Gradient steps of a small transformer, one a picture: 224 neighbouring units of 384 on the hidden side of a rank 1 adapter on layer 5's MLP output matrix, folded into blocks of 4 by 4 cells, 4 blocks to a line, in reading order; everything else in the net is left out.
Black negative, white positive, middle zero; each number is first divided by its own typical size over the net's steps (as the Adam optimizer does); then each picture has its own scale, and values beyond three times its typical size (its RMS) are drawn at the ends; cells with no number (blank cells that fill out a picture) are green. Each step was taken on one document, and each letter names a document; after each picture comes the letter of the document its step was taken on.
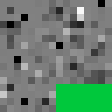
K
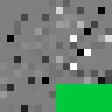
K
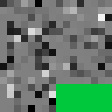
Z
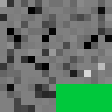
Z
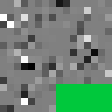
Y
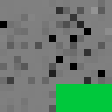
K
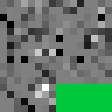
Z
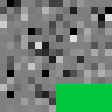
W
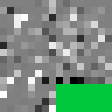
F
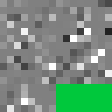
Y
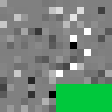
K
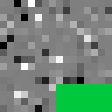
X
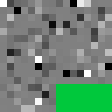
W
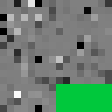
X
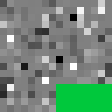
K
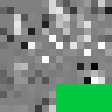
F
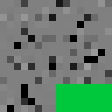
Y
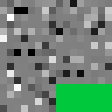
W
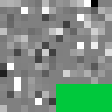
W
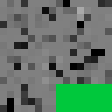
Y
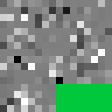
X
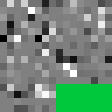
Z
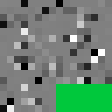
Y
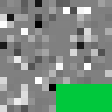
Y
